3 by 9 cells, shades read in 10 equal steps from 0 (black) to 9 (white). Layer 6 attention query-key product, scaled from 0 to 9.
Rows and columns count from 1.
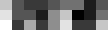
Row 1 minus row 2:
-1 0 -1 1 -2 -3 4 0 -1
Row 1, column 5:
3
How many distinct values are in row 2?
7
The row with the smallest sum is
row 1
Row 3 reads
9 2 6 2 5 8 2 2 7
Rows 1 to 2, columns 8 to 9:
1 3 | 1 4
